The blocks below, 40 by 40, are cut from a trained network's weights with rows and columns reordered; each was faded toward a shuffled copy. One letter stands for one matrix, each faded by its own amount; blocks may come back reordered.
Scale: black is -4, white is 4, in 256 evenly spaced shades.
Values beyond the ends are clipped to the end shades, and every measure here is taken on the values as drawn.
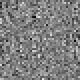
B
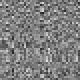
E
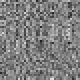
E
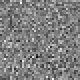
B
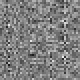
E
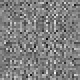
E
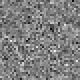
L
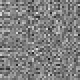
E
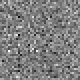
B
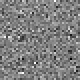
B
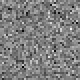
L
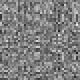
E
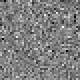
L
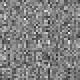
E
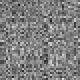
E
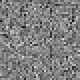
L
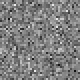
L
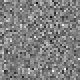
B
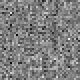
L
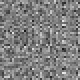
E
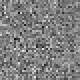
B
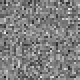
B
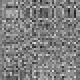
E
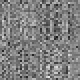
E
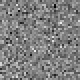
L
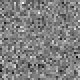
B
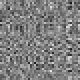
E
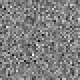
B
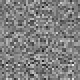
E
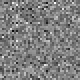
B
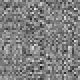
E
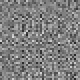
E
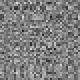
E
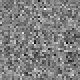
B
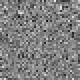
B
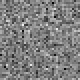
L
